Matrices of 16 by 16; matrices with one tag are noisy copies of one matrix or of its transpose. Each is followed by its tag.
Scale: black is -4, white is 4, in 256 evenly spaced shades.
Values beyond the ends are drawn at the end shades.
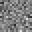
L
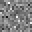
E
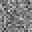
E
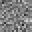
L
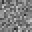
L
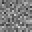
L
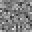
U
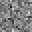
U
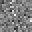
L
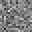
E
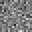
L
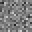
L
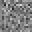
E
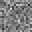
E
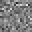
E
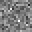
E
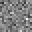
L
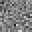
L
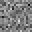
E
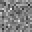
E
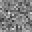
U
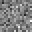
L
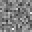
U
